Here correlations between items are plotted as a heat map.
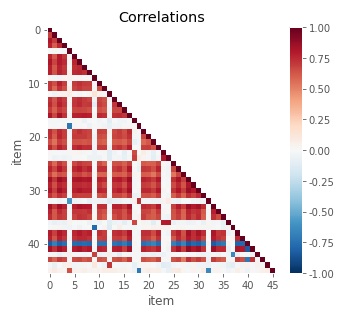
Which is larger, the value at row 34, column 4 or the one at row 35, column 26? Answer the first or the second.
the second
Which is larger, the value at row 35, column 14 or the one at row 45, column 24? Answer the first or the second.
the first
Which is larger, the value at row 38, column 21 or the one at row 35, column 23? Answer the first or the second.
the first
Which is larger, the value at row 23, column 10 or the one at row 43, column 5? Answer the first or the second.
the second
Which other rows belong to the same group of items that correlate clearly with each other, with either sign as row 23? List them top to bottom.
17, 24, 36
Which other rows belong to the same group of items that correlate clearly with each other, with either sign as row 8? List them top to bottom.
0, 1, 2, 3, 5, 6, 7, 10, 11, 13, 14, 15, 16, 19, 20, 21, 22, 25, 26, 27, 28, 29, 30, 31, 33, 34, 35, 38, 39, 40, 41, 43
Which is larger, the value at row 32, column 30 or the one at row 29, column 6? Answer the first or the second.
the second
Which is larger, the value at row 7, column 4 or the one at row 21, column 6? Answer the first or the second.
the second
